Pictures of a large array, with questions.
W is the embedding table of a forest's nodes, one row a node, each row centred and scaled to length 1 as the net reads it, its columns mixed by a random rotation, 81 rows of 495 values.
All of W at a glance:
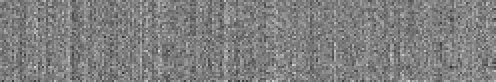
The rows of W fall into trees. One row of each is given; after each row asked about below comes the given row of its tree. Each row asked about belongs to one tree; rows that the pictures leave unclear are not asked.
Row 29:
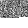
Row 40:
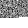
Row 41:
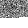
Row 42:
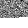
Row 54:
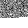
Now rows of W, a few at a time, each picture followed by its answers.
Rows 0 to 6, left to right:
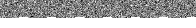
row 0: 41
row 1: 29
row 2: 40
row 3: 42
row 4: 42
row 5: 40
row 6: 41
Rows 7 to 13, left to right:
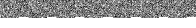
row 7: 54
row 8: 29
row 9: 42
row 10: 42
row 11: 29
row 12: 29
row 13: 54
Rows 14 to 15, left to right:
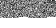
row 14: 41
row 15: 54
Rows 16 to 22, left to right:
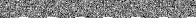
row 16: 40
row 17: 54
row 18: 29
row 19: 29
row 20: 42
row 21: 29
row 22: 54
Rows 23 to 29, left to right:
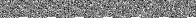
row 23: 42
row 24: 42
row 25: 40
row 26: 40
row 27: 42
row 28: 54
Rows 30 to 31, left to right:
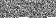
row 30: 42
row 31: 29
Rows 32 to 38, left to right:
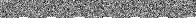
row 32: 29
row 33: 54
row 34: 40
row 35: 42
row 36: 41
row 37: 41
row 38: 40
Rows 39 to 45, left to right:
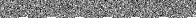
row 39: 42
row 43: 54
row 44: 54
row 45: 42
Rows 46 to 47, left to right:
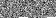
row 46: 54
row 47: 40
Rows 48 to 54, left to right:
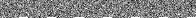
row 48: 41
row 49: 54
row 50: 42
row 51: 42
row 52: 54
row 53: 41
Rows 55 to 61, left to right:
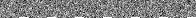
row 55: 54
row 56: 42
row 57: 54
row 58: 41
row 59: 54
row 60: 54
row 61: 41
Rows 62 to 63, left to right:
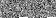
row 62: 29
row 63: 41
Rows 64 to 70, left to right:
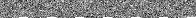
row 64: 41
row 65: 41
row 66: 29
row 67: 29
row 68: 42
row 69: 29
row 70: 40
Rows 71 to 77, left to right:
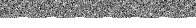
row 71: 42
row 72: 41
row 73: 41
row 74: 54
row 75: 42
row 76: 54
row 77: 41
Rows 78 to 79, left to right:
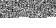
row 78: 40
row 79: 54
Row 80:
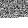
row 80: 42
